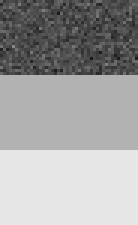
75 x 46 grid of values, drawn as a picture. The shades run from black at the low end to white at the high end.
The table splits into 3 rows of 1 panel. Panel 1,1: low, fine-grained. Panel 2,1: high, flat. Panel 3,1: very high, flat.
